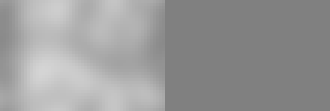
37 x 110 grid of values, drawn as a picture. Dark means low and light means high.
The table splits into one row of 2 panels. Panel 1,1: high, smooth. Panel 1,2: middling, flat.
